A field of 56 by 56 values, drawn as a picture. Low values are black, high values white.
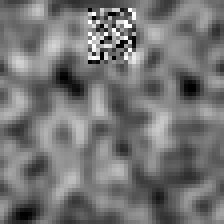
Odd patch: rougher, in the top middle. Grain: blotchy. Roughest part: top middle. Mirror symmetry: none.
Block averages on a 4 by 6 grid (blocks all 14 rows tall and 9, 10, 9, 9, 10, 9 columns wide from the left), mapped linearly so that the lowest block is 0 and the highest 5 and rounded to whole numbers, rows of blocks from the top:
354443
513332
355242
133302
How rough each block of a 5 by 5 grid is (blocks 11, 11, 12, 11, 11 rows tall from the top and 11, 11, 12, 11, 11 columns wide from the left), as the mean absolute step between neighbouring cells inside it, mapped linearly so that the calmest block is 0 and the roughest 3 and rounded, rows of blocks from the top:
00300 | 00200 | 00000 | 00000 | 00000
